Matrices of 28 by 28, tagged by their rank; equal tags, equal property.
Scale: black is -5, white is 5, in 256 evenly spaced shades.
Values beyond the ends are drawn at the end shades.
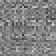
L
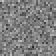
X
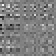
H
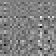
H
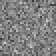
X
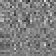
L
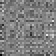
L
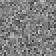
X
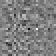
L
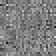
L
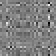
H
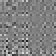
H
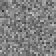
X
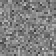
X
